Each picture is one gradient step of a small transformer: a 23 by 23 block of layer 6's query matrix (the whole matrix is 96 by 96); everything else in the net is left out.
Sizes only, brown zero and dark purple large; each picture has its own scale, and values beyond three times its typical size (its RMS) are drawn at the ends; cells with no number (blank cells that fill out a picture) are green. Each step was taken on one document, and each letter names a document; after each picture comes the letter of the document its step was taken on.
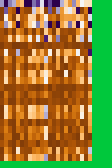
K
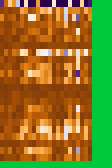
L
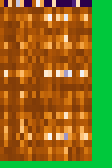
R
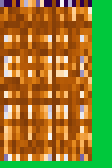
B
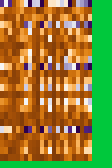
L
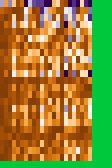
L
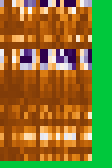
L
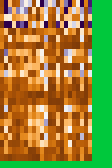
K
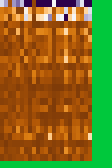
R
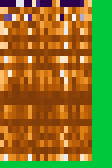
B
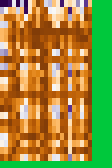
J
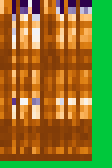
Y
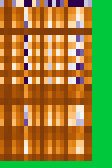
J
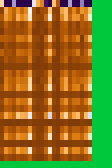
B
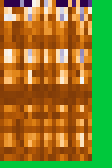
B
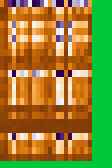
Y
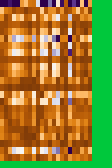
Y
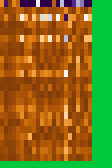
L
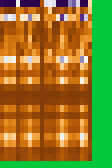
B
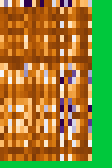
J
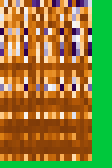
J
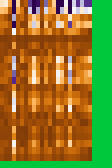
Y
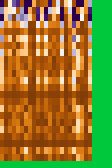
J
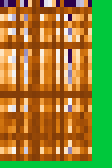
L
